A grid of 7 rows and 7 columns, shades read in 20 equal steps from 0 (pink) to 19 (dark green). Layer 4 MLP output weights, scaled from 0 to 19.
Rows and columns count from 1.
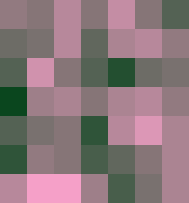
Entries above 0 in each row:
7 7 7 7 7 7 5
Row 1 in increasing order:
4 5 8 9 9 9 13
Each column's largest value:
19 10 9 16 17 11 13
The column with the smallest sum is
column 3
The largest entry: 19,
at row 4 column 1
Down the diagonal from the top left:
8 10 9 9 5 9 6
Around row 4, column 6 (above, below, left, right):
11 2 6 8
